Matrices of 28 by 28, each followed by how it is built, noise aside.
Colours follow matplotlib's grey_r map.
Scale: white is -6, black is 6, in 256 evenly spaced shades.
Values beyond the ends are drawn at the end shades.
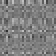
low rank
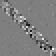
banded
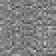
low rank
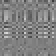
low rank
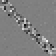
banded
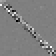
banded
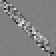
banded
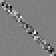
banded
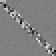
banded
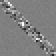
banded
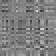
low rank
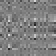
low rank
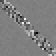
banded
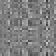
low rank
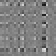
low rank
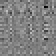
low rank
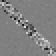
banded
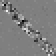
banded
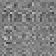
low rank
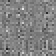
low rank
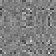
low rank
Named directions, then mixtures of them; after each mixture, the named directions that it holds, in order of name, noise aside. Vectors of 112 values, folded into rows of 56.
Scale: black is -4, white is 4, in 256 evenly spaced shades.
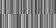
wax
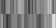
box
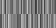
wax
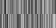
box, wax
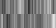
box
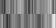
box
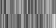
box, wax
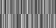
wax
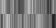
box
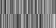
box, wax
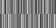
wax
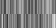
box, wax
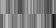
box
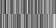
box, wax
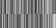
box, wax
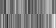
box, wax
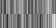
box, wax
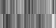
box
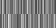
wax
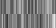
box, wax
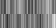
box, wax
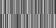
wax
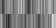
box, wax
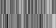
box, wax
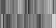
box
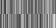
box, wax
